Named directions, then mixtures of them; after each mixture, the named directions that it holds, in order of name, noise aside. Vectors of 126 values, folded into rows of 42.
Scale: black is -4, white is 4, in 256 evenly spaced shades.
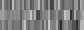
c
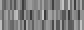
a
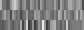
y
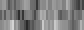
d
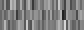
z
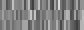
c, z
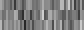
a, d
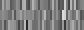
a, z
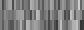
c, d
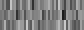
z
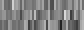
c, y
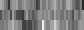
d, y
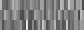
a, y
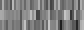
c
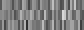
a, z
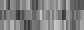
d, z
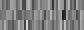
a, z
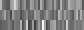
y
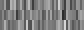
z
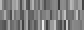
y, z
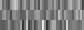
y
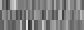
y, z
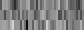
d, y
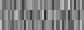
a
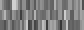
c, y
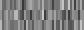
a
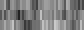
d, z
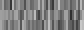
a, c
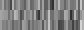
a, c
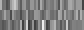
y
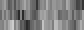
d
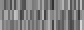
a, c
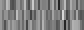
c, z
